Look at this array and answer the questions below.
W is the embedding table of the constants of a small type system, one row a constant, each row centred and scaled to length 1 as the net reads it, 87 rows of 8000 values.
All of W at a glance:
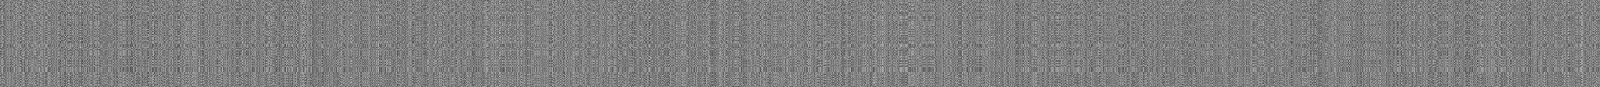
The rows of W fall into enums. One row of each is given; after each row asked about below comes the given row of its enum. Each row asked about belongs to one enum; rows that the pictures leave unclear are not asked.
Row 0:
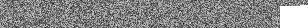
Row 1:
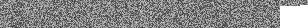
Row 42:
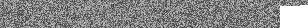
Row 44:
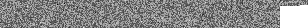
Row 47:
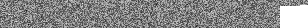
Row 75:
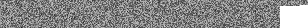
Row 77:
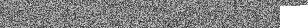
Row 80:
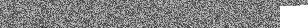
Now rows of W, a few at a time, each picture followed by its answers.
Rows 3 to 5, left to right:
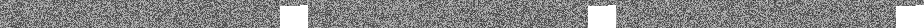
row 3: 1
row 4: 42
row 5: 75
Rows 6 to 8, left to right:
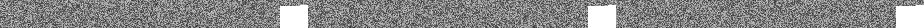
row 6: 47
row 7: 80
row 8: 75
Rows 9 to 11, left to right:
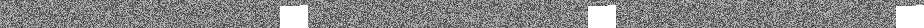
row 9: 75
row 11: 47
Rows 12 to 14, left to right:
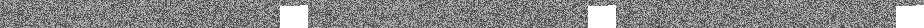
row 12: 42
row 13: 42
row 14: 80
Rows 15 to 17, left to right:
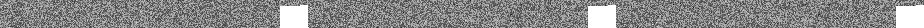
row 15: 1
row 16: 44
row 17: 44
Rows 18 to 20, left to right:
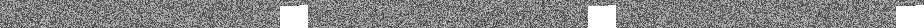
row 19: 77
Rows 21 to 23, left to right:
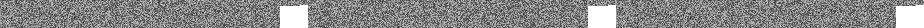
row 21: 75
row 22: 1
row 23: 75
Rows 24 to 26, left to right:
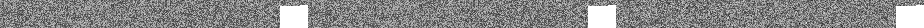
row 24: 42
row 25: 42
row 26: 0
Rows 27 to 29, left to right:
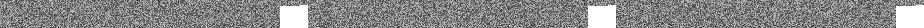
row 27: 75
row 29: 47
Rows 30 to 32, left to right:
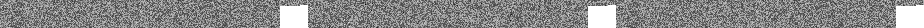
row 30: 1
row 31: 44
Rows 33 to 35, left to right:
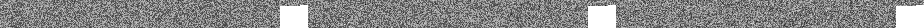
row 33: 1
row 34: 44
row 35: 77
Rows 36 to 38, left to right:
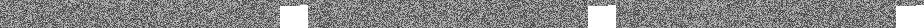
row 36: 47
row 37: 1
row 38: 42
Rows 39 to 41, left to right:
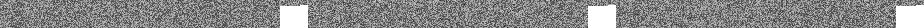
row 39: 1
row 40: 47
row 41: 42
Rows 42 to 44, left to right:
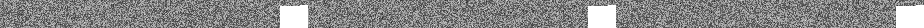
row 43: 75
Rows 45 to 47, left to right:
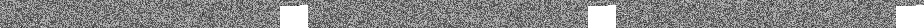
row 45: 44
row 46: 44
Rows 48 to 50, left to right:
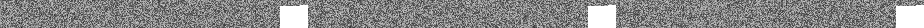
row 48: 75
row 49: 80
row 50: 42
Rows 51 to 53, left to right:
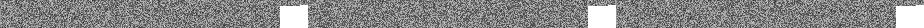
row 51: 75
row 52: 1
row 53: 75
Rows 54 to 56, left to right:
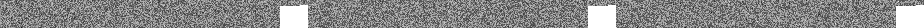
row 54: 75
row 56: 44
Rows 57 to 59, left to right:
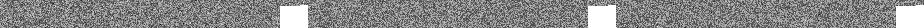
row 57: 0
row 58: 1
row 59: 44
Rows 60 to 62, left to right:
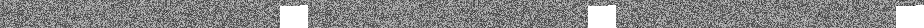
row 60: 42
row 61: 42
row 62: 44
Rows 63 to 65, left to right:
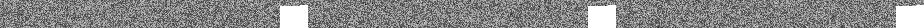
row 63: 42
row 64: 44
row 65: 80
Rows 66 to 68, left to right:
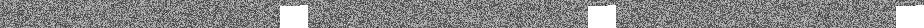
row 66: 42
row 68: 44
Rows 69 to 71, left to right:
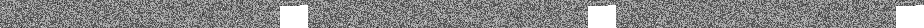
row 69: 44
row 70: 44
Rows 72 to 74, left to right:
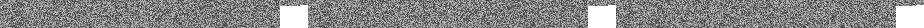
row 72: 1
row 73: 1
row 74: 80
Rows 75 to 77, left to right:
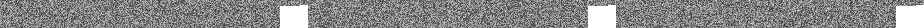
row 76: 1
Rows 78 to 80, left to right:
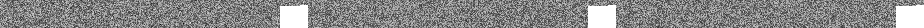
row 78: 0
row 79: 42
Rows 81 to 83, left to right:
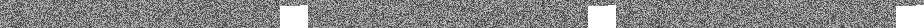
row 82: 77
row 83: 80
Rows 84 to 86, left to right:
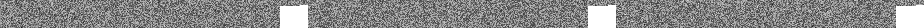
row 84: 75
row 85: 1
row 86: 47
